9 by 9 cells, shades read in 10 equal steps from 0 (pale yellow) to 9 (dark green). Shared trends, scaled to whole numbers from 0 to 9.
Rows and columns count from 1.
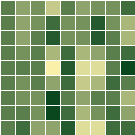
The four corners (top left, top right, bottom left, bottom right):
6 7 6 7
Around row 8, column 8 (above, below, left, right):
6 7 5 4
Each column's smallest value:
6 4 4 0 5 1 1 5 3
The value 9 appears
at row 5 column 9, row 7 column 4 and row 8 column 4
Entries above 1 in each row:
9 9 9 9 6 9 9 9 7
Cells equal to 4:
10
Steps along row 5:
same same down up down same up up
